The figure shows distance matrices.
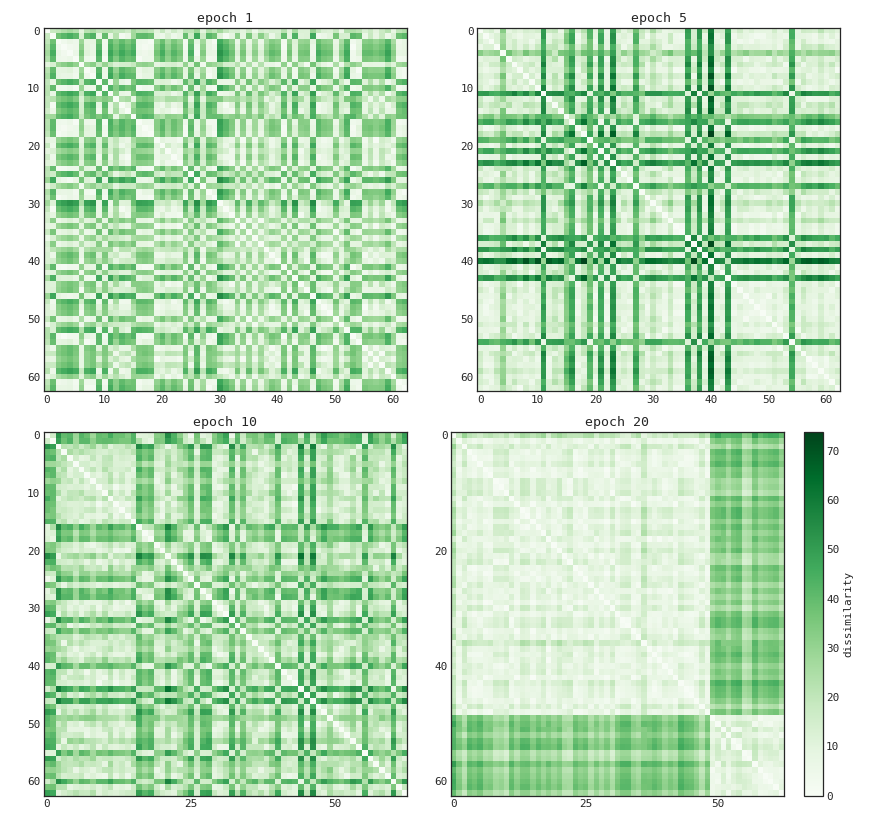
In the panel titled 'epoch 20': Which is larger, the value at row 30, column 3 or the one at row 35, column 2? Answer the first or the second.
the first
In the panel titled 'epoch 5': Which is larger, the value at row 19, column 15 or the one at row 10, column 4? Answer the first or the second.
the first
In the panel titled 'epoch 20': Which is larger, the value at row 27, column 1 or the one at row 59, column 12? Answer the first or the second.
the second
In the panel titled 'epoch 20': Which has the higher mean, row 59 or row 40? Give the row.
59
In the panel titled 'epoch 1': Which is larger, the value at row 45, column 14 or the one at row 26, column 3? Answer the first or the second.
the first
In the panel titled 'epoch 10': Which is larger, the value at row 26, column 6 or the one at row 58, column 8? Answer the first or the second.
the first
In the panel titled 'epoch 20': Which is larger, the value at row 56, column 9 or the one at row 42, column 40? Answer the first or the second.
the first
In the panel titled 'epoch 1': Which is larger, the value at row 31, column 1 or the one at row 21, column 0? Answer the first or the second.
the second
